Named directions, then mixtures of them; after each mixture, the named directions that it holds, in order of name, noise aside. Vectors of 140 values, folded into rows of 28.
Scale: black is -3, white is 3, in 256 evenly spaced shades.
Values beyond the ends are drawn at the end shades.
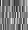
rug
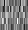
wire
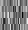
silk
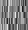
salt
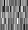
wire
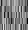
rug, silk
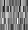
wire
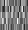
wire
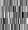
silk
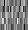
wire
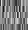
rug, wire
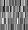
wire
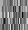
silk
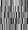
rug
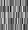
rug, wire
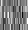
rug, silk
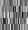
silk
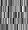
rug, salt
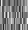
rug, silk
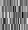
silk
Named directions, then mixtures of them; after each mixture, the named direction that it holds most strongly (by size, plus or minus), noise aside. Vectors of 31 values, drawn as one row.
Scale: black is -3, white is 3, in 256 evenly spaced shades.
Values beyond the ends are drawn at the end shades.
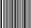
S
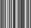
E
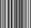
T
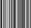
E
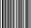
S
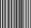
T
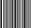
S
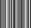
E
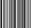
S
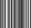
T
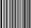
S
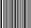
S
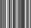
E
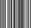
E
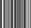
S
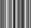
E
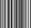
T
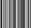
E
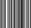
E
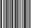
S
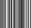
E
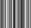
E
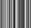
E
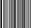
S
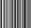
S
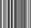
T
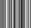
E
